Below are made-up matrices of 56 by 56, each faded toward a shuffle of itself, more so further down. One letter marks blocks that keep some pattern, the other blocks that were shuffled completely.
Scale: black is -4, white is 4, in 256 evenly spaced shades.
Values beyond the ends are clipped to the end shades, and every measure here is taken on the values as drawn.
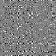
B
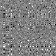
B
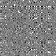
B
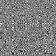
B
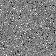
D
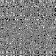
B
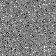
D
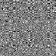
B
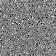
D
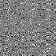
B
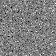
D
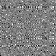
B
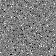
D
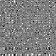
B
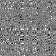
B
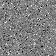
D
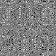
B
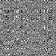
B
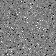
D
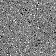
D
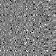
B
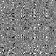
B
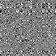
B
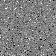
D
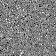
D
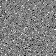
D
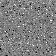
D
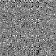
B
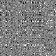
B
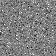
D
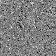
D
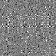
B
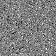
D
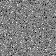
D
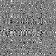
B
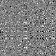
B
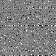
B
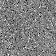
D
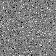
D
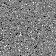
D
